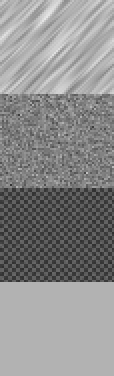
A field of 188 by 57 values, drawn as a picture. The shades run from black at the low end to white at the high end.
The table splits into 4 rows of 1 panel. Panel 1,1: high, slanting up to the right. Panel 2,1: middling, fine-grained. Panel 3,1: low, checkered. Panel 4,1: high, flat.
